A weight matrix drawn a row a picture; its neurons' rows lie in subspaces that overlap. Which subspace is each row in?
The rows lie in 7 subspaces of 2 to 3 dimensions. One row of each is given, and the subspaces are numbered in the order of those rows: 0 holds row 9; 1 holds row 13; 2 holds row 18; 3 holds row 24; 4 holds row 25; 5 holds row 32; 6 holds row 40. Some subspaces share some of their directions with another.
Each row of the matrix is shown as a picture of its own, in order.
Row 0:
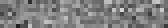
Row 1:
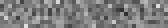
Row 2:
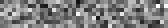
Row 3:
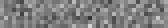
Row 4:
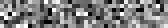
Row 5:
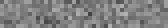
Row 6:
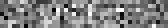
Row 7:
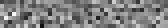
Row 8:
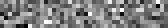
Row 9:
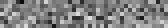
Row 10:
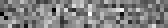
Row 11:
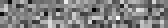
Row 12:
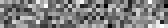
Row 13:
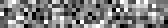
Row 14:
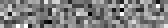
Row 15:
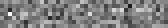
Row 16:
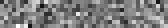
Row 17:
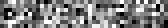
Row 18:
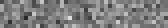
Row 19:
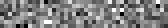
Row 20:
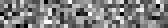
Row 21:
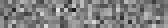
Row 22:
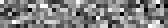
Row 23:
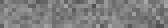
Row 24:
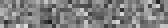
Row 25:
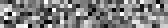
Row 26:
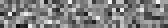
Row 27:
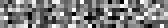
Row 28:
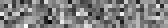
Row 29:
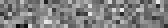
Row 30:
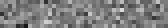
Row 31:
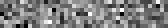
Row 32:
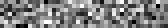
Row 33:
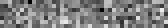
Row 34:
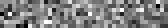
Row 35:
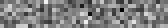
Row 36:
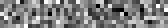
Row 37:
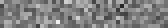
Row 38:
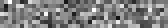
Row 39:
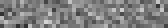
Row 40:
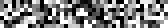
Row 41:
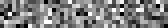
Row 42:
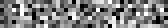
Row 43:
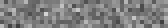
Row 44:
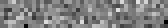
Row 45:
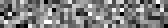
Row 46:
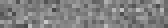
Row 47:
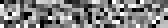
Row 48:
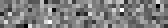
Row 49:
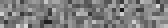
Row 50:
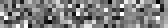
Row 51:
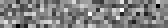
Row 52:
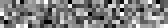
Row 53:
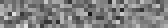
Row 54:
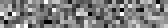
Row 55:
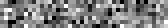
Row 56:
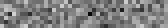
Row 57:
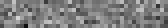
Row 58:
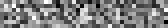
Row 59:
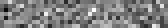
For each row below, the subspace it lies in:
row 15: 3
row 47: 2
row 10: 1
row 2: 3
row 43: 4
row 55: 1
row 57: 1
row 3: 5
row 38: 4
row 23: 3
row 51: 5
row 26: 1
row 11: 4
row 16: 4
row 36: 2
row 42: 5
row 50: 5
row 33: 6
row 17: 1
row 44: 1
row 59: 4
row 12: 3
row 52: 3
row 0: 6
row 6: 1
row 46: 6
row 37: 2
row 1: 2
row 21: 1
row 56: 4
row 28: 6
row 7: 2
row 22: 3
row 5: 2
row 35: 5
